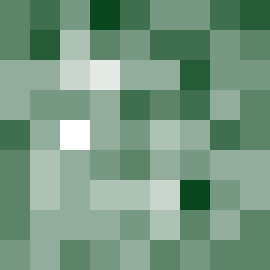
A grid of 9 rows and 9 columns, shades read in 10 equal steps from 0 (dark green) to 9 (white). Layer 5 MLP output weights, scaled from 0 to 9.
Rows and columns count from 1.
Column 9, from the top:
1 3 4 3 3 5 5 3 3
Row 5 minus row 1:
-1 3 5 5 2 2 1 0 2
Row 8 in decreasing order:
6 5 5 5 5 4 3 3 3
